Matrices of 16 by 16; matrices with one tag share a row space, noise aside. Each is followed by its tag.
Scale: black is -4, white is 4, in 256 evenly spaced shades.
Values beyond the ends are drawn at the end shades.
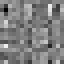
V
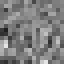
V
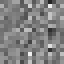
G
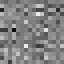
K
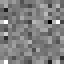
V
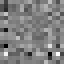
V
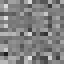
V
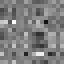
K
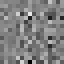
G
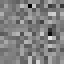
G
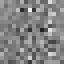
G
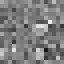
K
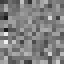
V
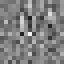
G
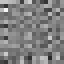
V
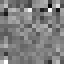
V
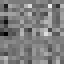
V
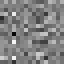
K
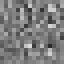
G
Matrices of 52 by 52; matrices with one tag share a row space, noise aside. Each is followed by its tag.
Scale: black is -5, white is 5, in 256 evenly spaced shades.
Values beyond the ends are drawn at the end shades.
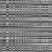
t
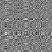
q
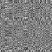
q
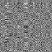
q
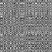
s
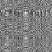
q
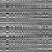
t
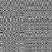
s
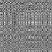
s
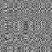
q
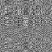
q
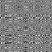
q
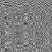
q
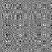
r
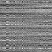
t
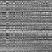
t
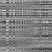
t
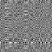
q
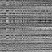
t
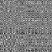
s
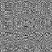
q
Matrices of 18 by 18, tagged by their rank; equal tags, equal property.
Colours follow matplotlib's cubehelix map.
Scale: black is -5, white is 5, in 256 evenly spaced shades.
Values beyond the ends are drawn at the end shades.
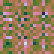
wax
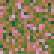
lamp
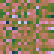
wax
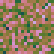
lamp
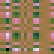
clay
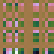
clay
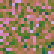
lamp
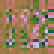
wax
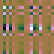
clay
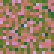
lamp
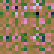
wax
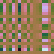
clay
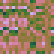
wax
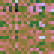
wax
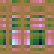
clay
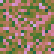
lamp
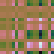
clay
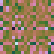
wax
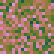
lamp
